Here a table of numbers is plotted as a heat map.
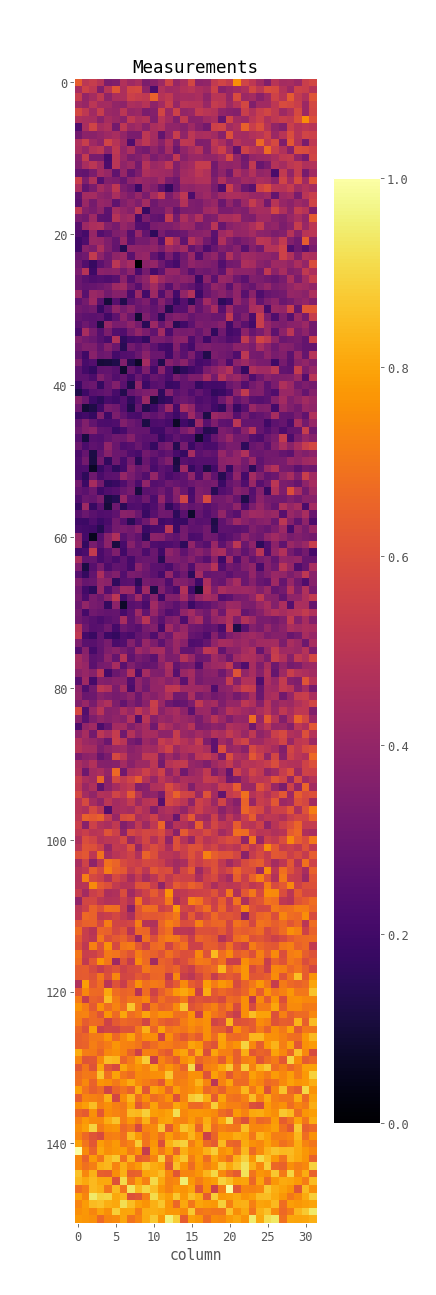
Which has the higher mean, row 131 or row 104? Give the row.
131
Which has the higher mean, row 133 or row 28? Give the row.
133
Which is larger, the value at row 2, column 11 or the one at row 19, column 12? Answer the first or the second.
the first
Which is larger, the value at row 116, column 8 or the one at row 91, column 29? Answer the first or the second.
the first
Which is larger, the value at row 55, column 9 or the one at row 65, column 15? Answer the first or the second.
the first
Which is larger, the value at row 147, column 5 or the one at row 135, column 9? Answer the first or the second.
the first
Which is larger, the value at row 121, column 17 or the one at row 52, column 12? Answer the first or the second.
the first
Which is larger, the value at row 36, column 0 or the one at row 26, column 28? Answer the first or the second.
the second
